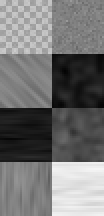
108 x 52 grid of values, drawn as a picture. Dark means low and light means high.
The table splits into 4 rows of 2 panels. Panel 1,1: high, checkered. Panel 1,2: middling, fine-grained, faint in contrast. Panel 2,1: middling, slanting down to the right, faint in contrast. Panel 2,2: very low, blotchy, faint in contrast. Panel 3,1: very low, streaked across, faint in contrast. Panel 3,2: low, blotchy, faint in contrast. Panel 4,1: middling, streaked downward, faint in contrast. Panel 4,2: very high, streaked across, faint in contrast.
